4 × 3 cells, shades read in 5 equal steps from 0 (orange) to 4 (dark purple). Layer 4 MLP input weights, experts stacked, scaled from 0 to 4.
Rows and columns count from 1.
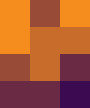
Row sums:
2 2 6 10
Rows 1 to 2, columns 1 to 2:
0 2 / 0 1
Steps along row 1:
up down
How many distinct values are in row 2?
2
